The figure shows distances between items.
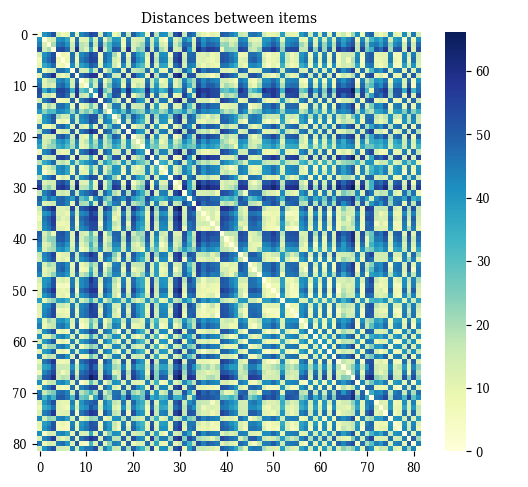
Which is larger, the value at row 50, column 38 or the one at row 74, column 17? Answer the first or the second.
the second
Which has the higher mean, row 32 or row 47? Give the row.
32
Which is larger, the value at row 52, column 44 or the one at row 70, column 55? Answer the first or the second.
the second
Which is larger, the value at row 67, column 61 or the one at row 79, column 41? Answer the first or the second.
the first
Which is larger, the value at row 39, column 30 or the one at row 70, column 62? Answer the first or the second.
the second
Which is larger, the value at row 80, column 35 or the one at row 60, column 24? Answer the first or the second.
the second
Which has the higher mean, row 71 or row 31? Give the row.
71
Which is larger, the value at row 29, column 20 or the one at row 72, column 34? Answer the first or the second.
the second
